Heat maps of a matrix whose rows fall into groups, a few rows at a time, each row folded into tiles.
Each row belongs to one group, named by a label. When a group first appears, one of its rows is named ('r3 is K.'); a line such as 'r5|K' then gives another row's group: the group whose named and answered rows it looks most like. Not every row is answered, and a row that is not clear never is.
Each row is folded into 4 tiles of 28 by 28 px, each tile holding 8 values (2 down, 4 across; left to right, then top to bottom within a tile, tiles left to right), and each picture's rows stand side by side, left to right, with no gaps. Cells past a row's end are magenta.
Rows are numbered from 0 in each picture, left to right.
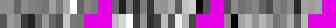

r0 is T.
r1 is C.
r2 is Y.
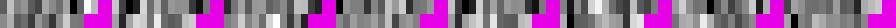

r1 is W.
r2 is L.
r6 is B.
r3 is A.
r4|W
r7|Y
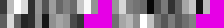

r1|B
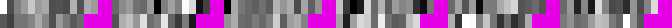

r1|L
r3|W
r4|A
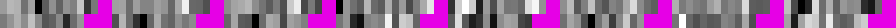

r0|B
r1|T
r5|T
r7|W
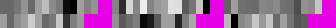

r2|Y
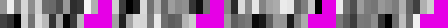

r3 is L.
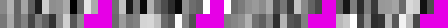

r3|C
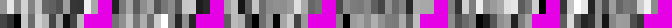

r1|L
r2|T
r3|Y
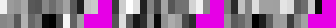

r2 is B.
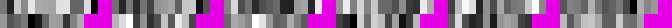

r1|C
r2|B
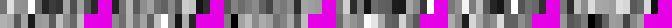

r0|T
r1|L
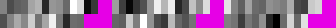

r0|L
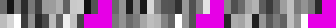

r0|C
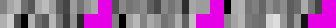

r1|Y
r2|L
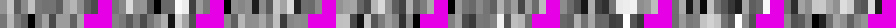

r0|T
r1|T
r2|A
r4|A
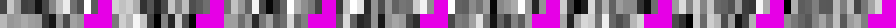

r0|A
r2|T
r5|W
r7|A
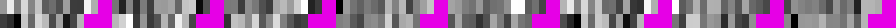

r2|L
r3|A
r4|T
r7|Y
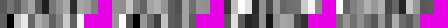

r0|Y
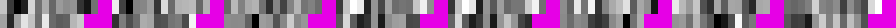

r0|W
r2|T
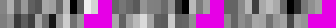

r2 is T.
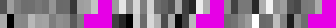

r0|Y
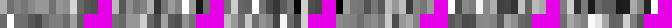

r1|L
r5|B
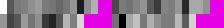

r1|Y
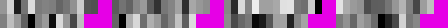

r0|T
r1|Y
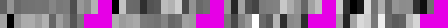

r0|Y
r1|A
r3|W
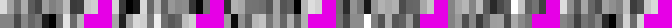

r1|W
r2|Y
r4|T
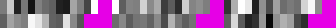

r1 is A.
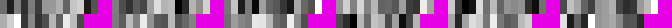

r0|C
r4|W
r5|Y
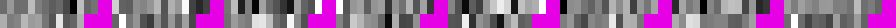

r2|B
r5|A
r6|A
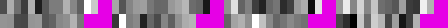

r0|A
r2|B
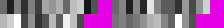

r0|C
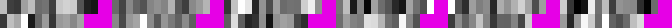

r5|W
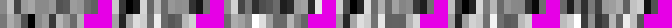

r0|T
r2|B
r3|W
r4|W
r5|C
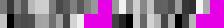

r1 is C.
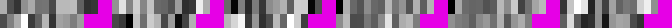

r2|C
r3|A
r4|A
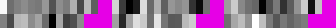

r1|W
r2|B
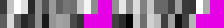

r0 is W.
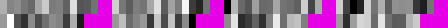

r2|A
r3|W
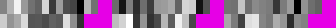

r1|C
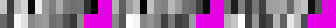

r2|C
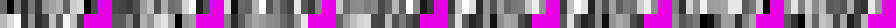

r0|C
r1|L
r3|L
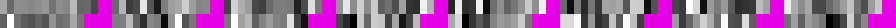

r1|T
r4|A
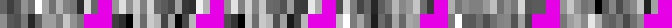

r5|B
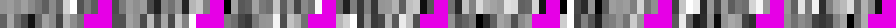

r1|Y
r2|A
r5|A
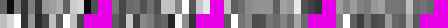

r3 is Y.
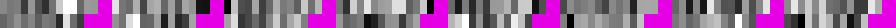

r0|T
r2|A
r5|Y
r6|B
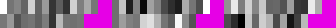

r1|B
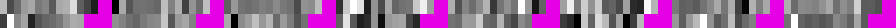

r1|A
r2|Y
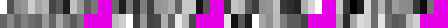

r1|C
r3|W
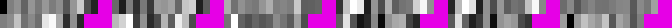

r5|Y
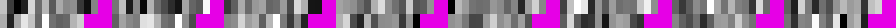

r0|W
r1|B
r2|L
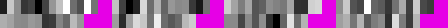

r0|A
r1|W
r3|T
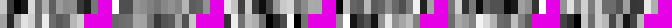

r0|W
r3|A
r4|B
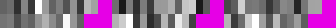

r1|C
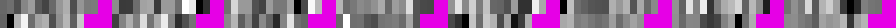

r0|Y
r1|L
